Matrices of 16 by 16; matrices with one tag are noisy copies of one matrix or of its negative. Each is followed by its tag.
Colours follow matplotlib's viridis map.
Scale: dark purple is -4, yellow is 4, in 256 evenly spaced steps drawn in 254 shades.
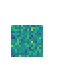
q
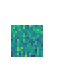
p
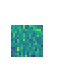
p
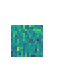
p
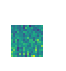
p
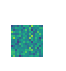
q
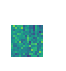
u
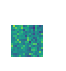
u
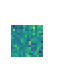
u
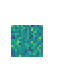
q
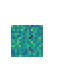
q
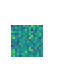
q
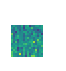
p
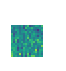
p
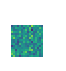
q
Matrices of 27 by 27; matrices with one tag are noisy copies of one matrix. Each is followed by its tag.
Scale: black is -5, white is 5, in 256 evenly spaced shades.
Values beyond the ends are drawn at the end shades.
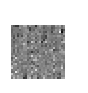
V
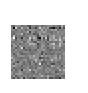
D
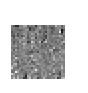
V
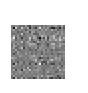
D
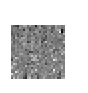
V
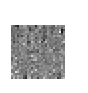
V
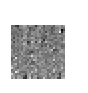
V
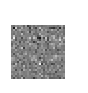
D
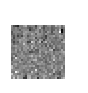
V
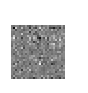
D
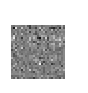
D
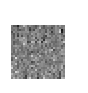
V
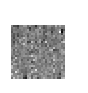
V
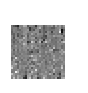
V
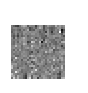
V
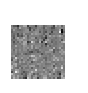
V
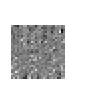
V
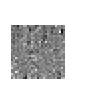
V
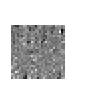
V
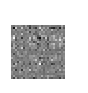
D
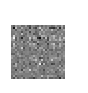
D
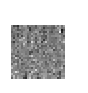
V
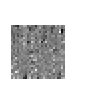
V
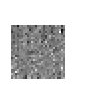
V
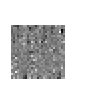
V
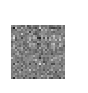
D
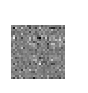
D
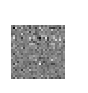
D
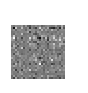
D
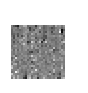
V
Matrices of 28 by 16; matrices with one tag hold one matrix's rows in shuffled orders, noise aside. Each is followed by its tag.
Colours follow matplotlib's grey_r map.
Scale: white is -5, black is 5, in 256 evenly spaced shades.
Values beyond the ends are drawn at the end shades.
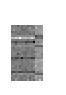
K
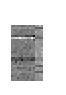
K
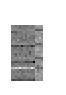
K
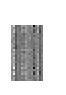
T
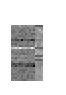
K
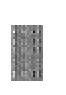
T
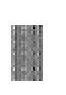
T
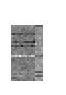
K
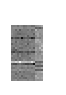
K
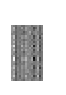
T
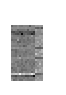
K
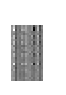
T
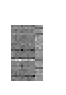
K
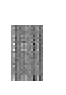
T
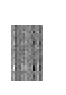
T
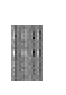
T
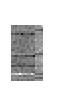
K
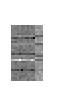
K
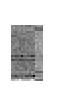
K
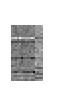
K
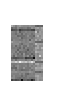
K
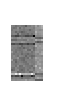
K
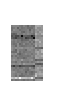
K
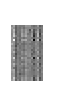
T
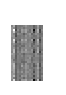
T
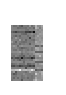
K
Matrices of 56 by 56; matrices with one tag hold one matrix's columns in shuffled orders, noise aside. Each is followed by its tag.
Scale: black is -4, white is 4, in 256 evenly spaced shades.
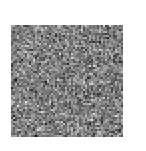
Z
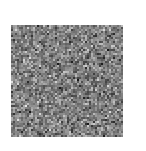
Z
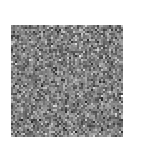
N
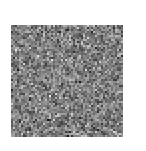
N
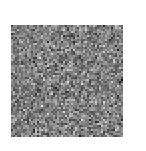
Z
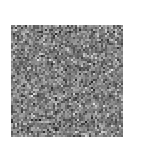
N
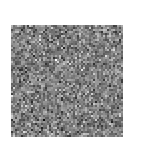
N
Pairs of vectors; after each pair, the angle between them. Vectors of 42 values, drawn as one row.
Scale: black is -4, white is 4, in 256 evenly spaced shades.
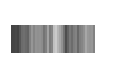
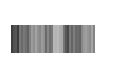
nearly parallel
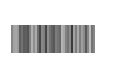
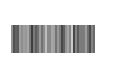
nearly opposite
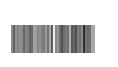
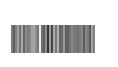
partly aligned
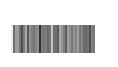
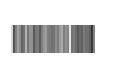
partly aligned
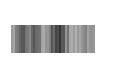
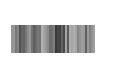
nearly parallel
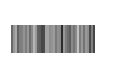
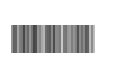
nearly opposite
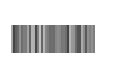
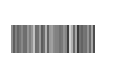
partly aligned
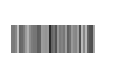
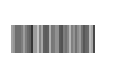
partly opposed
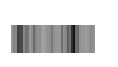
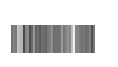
nearly opposite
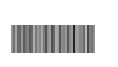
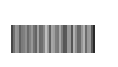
partly opposed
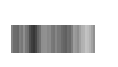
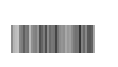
partly opposed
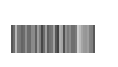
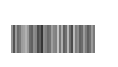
orthogonal
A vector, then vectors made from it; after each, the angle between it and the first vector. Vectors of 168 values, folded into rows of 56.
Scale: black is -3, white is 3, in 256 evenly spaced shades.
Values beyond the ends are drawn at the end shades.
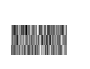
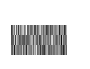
partly opposed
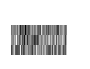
orthogonal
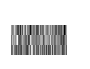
partly opposed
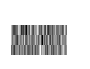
nearly parallel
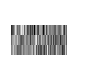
partly opposed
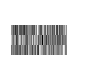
partly aligned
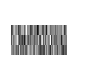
nearly opposite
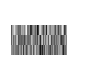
nearly opposite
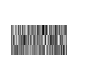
partly opposed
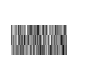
nearly opposite
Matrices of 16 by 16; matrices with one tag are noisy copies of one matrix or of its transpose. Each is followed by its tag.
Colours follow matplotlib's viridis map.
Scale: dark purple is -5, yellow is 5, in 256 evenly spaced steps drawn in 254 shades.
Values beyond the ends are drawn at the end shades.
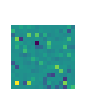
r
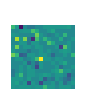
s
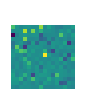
s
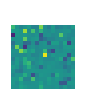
s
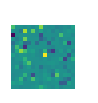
s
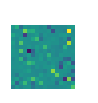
r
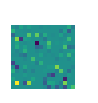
r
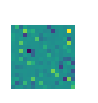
r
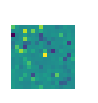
s
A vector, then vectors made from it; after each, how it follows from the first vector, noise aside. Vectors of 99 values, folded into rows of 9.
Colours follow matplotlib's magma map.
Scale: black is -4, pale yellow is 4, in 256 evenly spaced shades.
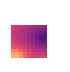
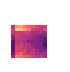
wrapped around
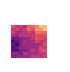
reversed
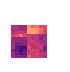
wrapped around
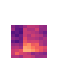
wrapped around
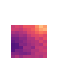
reversed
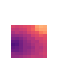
reversed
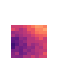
reversed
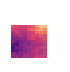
reversed
